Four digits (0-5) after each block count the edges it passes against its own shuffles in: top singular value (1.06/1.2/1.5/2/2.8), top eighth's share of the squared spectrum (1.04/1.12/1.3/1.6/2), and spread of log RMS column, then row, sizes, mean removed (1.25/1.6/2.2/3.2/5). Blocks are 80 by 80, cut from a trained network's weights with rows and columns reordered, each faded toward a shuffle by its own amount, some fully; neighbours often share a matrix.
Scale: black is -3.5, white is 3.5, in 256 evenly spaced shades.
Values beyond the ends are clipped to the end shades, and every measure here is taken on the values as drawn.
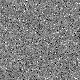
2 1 0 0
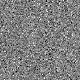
3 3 1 1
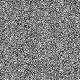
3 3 1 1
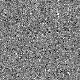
3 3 1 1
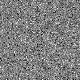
3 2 1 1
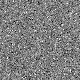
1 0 0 0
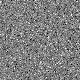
0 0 0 0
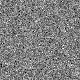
1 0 0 0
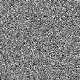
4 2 0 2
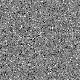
2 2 0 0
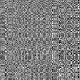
5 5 3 1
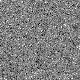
2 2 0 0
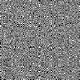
4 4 3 2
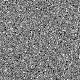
1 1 0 0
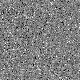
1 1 0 0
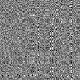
4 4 3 1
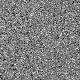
1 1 0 0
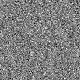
3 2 0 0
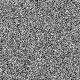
1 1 0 0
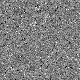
1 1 0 0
